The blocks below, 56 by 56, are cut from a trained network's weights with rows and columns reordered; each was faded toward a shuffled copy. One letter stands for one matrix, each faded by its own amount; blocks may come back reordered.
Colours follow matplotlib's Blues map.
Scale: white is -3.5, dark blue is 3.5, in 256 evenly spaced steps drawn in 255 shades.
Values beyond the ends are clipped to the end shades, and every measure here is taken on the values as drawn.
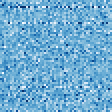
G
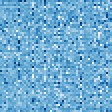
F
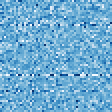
G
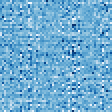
F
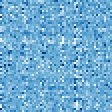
F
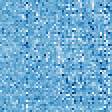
F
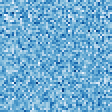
G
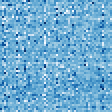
F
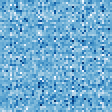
F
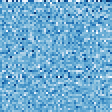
G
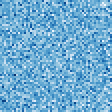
G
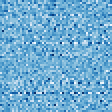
G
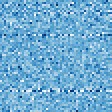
G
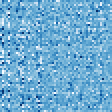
F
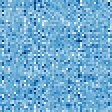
F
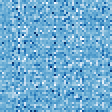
F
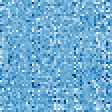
F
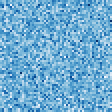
G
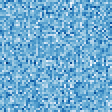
G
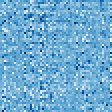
F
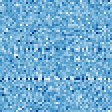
G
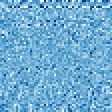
G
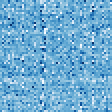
F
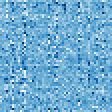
F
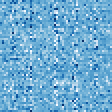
F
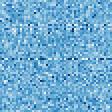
G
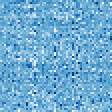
F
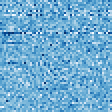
G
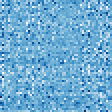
F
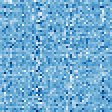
F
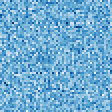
G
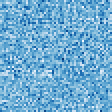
G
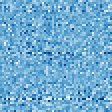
G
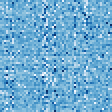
F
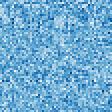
G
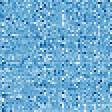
F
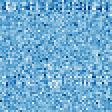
G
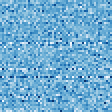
G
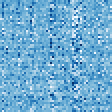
F
